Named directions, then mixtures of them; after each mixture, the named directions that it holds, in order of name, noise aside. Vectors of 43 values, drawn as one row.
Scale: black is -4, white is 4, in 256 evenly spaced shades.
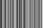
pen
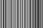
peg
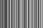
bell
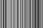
peg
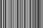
peg, pen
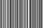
bell, peg, pen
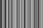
bell, peg, pen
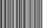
pen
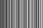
bell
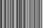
pen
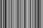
bell, peg, pen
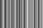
bell, pen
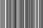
bell, peg, pen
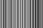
peg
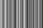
bell, pen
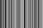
bell, peg, pen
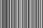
bell, pen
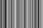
bell, peg, pen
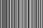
bell, pen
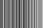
bell, peg, pen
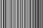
peg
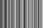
bell, pen
